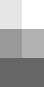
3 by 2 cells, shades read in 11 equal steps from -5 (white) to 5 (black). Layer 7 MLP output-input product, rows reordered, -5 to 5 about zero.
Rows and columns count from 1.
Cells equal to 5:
0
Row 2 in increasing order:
-2 -1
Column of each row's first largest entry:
1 1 1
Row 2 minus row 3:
-2 -3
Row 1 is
-4 -5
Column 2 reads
-5 -2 1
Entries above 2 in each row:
0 0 0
